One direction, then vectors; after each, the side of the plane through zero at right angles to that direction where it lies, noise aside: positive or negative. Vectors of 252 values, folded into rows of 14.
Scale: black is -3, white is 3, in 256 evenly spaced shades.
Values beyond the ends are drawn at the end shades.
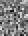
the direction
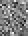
positive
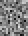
positive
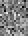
negative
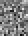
positive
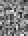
negative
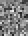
negative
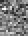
positive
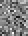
positive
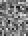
positive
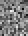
negative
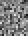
negative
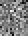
negative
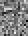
positive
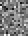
negative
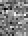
negative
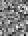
negative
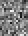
negative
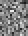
negative
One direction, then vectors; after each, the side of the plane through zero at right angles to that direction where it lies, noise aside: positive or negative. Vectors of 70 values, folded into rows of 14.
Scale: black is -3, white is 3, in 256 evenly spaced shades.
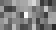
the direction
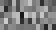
positive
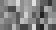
positive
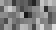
negative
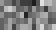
negative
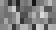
negative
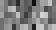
negative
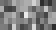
positive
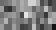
positive
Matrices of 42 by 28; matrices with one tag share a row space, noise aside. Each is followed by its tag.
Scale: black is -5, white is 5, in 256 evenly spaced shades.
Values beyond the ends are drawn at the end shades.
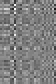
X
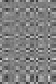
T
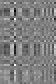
X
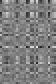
T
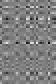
T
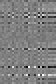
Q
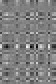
T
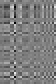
X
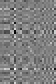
X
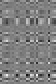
T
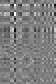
X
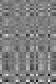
T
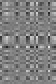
T
